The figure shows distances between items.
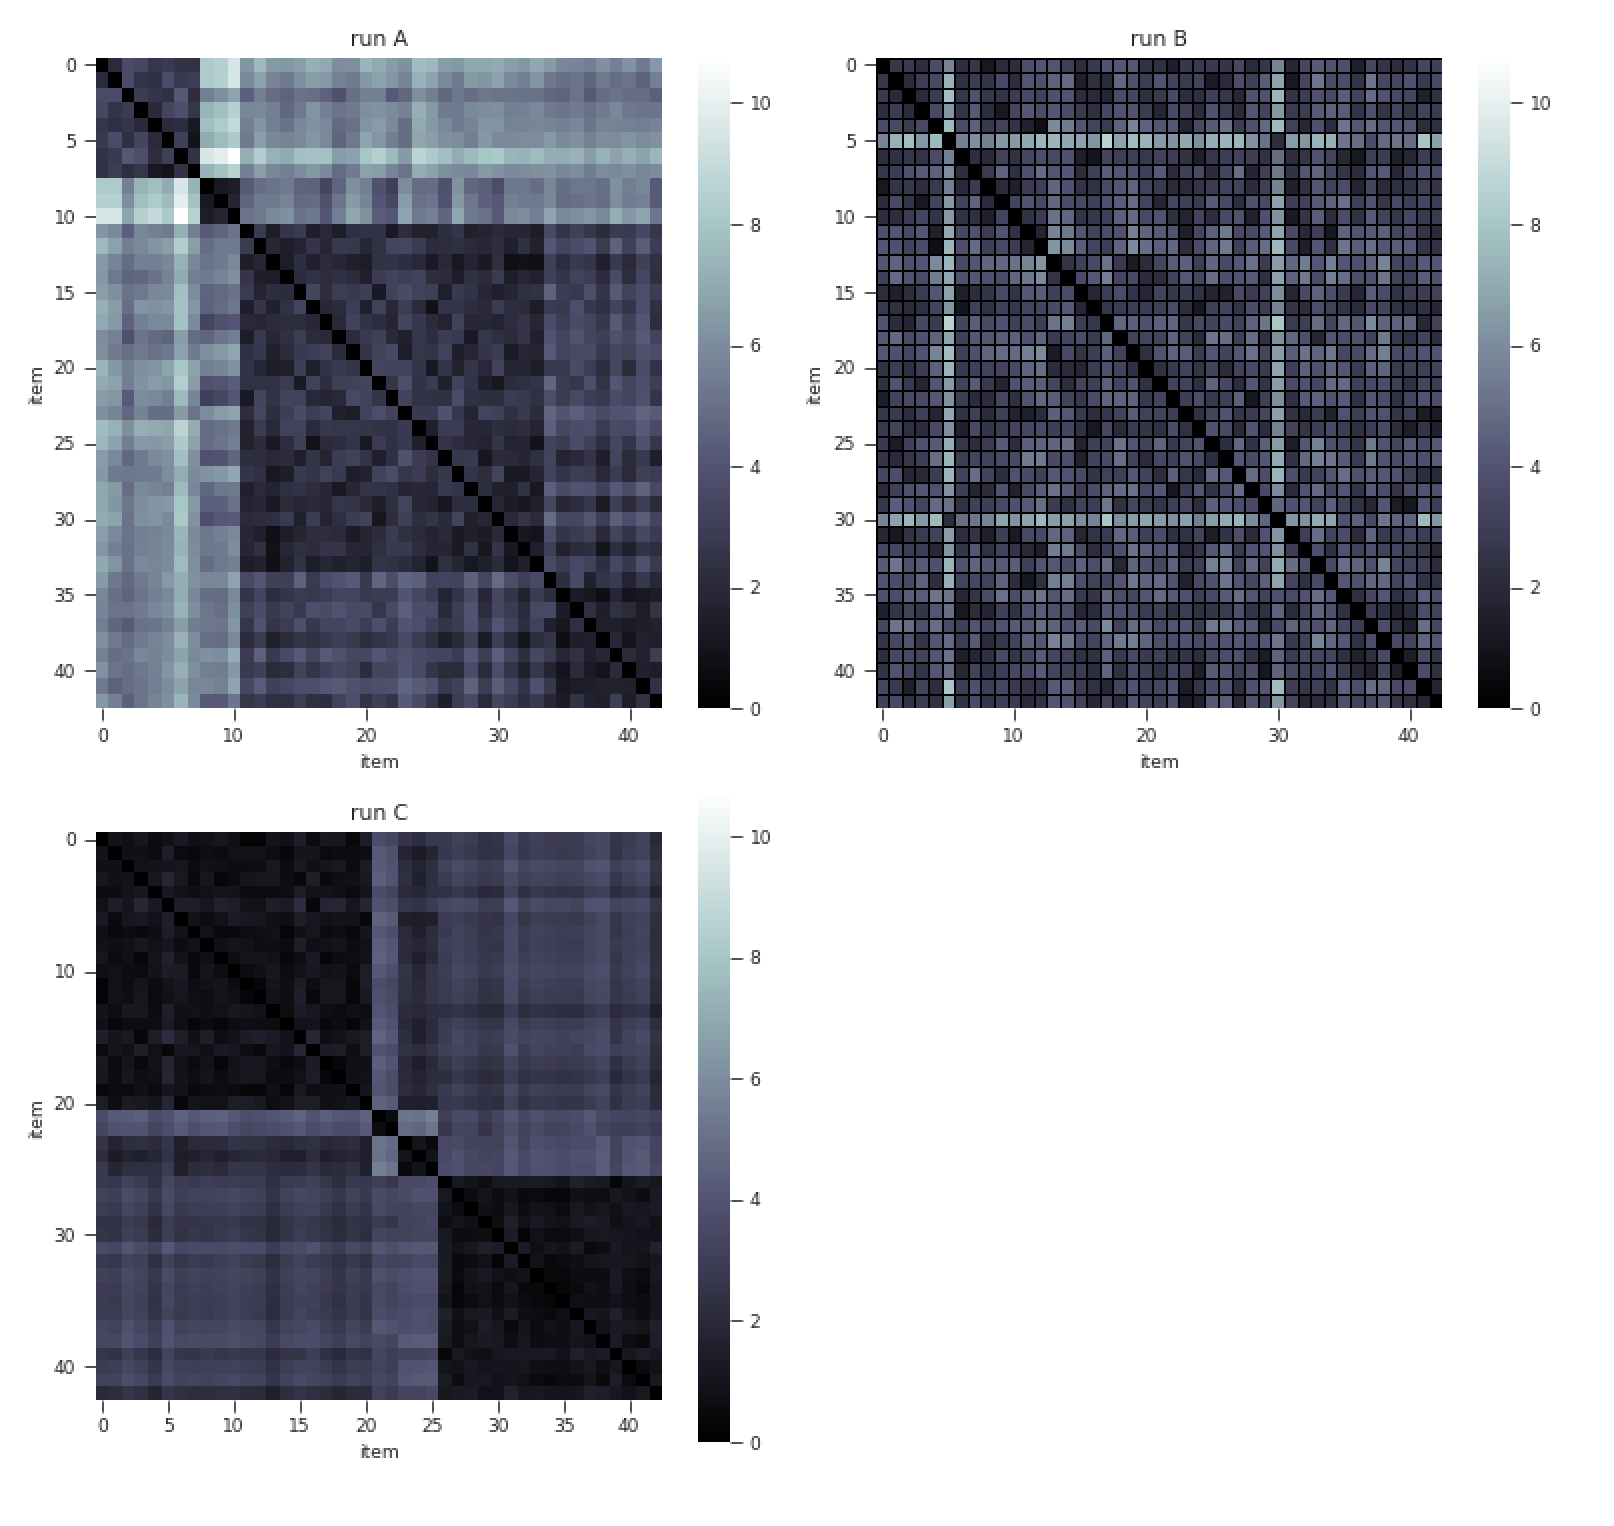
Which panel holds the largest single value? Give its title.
run A
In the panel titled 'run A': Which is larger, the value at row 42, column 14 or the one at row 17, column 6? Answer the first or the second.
the second
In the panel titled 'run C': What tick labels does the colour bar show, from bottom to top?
0, 2, 4, 6, 8, 10
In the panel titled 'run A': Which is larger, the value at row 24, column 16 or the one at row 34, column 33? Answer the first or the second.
the second
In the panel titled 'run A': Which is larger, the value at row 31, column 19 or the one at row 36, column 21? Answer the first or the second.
the second
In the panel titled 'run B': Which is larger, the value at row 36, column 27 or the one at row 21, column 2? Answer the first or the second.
the first
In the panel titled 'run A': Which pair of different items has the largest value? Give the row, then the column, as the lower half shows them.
10, 6
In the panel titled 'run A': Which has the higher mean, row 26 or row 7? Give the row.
7
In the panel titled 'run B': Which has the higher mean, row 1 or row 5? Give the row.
5
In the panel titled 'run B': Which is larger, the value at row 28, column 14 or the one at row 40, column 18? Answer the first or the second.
the first
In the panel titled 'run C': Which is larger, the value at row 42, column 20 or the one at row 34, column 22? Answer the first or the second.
the second
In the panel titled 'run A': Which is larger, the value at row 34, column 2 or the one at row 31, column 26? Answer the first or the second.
the first
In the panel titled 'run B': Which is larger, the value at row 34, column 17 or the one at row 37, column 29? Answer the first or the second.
the first
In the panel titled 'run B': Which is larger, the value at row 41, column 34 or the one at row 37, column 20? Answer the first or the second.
the second
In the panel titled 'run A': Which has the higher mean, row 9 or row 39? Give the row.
9
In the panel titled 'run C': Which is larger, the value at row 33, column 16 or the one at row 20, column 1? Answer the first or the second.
the first
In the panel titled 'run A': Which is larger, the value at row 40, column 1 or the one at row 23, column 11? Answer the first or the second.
the first
